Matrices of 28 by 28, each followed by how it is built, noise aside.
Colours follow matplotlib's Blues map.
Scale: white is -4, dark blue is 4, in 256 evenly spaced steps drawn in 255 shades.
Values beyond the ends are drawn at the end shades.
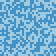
noise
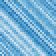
Toeplitz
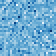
noise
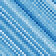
Toeplitz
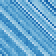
Toeplitz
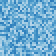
noise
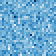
noise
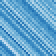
Toeplitz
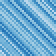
Toeplitz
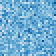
noise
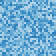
noise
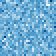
noise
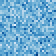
noise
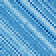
Toeplitz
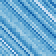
Toeplitz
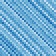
Toeplitz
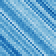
Toeplitz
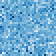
noise
